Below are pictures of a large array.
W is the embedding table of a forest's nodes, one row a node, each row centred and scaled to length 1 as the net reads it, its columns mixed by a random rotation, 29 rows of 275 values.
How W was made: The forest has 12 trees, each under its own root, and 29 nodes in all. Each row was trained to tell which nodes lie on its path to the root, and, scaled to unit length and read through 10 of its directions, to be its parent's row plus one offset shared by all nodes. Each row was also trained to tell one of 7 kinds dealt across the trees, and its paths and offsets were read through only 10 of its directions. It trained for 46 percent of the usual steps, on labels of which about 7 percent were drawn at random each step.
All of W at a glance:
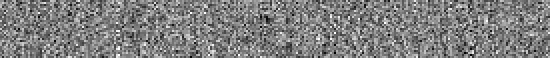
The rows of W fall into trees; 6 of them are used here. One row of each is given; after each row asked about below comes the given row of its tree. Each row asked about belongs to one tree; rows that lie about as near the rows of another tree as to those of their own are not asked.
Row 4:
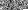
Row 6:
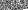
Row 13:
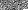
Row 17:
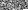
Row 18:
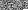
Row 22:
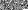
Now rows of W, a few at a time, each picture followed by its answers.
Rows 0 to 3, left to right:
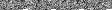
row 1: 4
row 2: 6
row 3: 6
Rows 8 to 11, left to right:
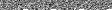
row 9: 17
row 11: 17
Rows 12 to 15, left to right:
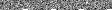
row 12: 6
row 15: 4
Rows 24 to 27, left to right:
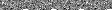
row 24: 4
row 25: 22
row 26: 22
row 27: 4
